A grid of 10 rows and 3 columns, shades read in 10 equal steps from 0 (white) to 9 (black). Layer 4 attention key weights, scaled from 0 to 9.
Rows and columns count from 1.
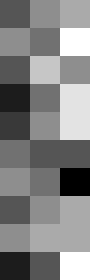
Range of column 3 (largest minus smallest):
9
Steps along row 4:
down down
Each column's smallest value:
4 2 0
